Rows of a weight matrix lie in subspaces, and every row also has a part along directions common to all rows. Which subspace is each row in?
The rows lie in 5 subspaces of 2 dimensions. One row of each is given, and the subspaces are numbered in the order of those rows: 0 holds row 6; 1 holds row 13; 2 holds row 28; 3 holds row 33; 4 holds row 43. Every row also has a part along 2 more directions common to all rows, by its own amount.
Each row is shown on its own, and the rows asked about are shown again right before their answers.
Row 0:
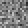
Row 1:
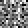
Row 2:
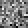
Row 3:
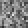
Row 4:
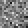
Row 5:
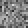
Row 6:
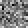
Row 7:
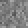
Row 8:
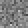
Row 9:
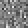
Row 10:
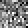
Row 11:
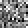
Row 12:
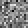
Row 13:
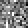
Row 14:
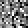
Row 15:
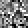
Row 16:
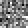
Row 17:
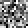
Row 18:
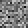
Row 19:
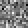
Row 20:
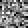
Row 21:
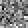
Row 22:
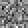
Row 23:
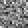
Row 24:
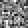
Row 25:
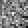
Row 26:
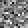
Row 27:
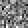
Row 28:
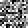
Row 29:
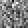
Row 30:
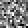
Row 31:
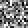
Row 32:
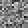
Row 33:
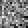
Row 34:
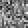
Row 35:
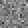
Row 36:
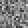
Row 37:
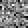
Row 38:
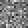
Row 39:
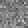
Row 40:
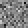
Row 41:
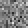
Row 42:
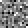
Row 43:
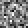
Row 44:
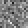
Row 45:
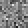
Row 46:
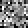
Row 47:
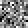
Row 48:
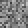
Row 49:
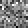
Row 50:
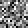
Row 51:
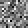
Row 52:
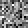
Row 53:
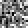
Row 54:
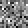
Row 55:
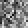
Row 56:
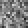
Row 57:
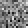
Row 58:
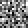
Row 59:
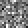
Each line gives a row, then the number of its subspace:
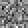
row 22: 2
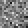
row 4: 3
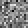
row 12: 4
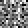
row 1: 3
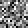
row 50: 4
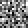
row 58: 2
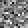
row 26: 3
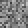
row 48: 2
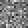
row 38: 2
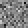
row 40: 1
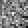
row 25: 3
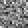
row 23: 3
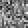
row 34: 1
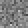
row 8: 1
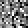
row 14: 4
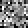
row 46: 2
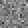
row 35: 3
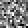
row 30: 4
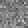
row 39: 1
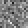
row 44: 3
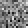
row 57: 1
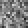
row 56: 0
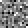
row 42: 0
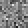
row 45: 3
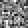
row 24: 3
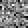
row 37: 0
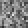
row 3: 0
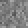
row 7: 0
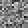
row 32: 2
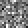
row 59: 2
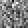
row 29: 0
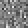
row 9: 0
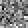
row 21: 1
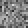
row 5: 4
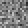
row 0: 2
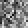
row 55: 0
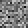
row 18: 2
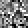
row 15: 4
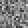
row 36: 4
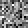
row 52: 2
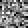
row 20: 0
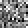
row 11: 1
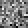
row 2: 1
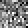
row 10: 1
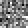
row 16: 2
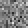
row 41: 1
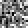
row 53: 3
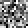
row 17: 4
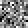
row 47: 4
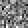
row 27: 2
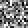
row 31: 1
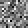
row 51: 4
